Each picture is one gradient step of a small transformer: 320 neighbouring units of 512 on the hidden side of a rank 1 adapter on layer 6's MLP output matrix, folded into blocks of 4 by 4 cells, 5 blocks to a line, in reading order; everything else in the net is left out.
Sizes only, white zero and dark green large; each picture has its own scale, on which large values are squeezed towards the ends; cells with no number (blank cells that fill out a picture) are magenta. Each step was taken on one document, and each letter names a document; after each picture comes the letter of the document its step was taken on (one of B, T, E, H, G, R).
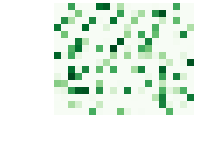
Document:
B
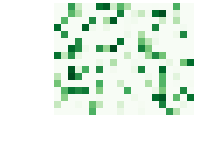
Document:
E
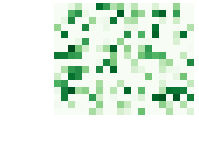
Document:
B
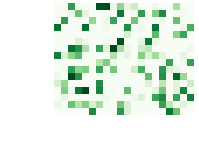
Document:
E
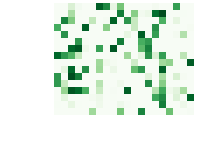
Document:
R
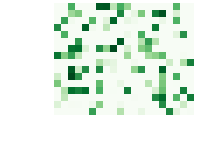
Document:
E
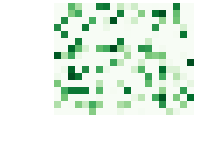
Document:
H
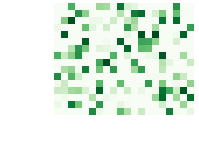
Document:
B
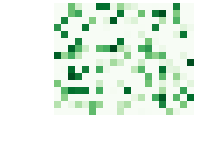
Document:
H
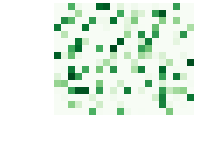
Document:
B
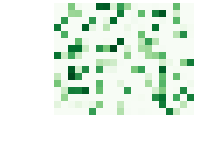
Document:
E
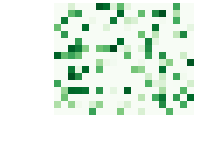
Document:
H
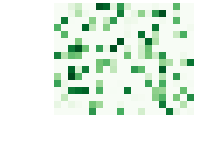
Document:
E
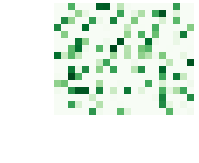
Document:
B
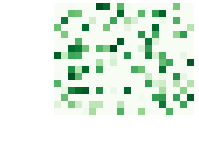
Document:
H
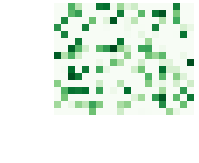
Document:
H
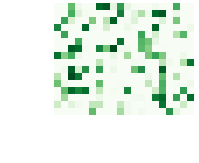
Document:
E
